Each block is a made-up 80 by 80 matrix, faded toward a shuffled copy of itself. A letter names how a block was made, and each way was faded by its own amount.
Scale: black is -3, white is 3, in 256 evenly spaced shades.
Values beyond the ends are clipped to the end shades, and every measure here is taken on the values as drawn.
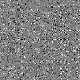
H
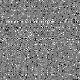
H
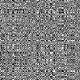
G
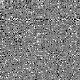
H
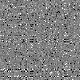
H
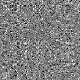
H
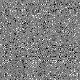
H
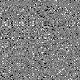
H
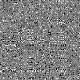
H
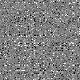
H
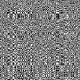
G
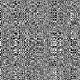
G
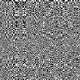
G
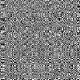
G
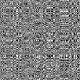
G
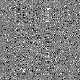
H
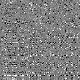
H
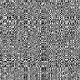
G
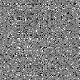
H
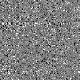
H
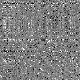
H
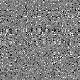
H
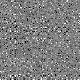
H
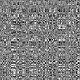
G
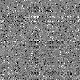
H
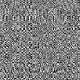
G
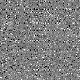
H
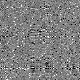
H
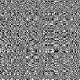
G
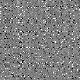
H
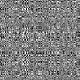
G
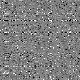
H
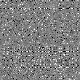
H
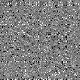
H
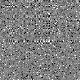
H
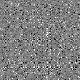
H
